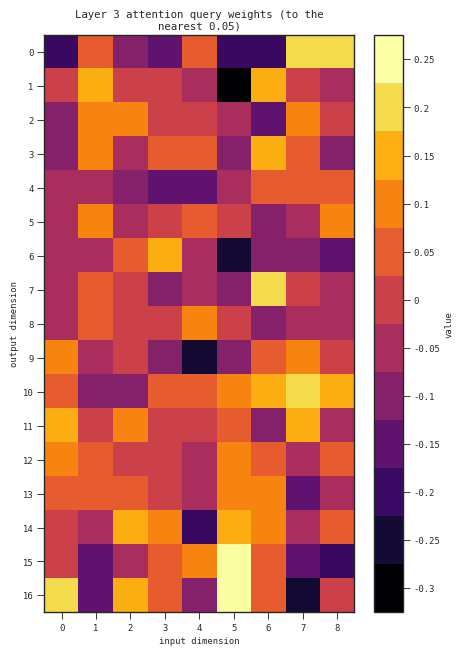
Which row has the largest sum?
10
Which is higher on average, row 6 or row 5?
row 5
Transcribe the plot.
Title: Layer 3 attention query weights (to the nearest 0.05)
x-axis: input dimension, ticks 0 1 2 3 4 5 6 7 8
y-axis: output dimension, ticks 0 1 2 3 4 5 6 7 8 9 10 11 12 13 14 15 16 (0 at the top)
Colour bar: value, ticks -0.3 -0.25 -0.2 -0.15 -0.1 -0.05 0 0.05 0.1 0.15 0.2 0.25
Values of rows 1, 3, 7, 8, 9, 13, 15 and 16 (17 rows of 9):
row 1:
0 0.15 0 0 -0.05 -0.3 0.15 0 -0.05
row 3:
-0.1 0.1 -0.05 0.05 0.05 -0.1 0.15 0.05 -0.1
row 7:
-0.05 0.05 0 -0.1 -0.05 -0.1 0.2 0 -0.05
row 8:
-0.05 0.05 0 0 0.1 0 -0.1 -0.05 -0.05
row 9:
0.1 -0.05 0 -0.1 -0.25 -0.1 0.05 0.1 0
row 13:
0.05 0.05 0.05 0 -0.05 0.1 0.1 -0.15 -0.05
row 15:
0 -0.15 -0.05 0.05 0.1 0.25 0.05 -0.15 -0.2
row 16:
0.2 -0.15 0.15 0.05 -0.1 0.25 0.05 -0.25 0
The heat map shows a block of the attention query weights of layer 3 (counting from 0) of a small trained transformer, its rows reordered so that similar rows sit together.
